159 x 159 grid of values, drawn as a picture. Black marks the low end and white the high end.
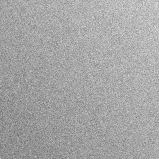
Ninth with the highest average: top right. Grain: fine. Ninth with the lowest average: bottom left. Slope: up to the top right. Odd rows or columns: none.
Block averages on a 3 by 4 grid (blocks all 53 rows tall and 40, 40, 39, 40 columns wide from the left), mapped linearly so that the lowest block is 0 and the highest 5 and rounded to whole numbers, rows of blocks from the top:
2345 | 1234 | 0123
